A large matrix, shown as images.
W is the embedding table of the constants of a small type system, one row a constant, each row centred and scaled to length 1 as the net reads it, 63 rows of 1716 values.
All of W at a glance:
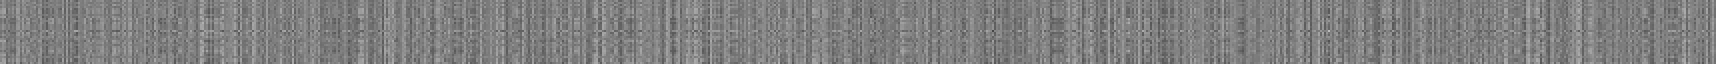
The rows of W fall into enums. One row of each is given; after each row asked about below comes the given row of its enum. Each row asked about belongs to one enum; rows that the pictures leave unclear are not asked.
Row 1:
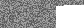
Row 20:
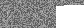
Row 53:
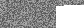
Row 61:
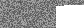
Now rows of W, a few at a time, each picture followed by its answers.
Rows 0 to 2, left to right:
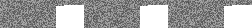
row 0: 61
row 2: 61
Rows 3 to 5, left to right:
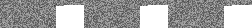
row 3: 20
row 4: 1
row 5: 53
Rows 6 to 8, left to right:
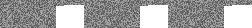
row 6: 20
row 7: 61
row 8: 61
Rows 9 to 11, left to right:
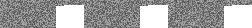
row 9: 61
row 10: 61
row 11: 53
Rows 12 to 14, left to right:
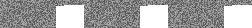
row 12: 61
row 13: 53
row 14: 20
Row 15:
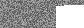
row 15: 61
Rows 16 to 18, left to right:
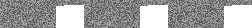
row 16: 61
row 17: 53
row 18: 1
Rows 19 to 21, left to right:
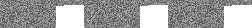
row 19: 1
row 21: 1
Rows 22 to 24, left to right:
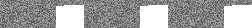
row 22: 1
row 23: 1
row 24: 61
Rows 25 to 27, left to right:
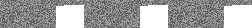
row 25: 1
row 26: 61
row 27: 1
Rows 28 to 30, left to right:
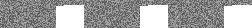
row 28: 1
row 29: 61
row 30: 20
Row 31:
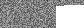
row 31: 20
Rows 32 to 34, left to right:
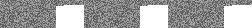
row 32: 1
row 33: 1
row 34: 61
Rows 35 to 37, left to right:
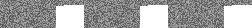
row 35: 1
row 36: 1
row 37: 20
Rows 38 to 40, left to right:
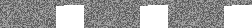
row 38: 20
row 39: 53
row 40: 53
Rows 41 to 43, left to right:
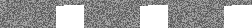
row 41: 53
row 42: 61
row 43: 1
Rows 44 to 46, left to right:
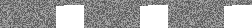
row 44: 20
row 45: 61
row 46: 61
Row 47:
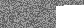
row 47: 1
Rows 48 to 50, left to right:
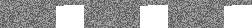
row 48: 1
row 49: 53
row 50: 1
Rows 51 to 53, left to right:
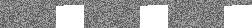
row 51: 1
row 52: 1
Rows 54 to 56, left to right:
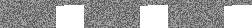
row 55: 53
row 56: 20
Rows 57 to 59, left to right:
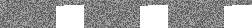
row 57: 53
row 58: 61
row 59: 61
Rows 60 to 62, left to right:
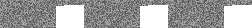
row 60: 61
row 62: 53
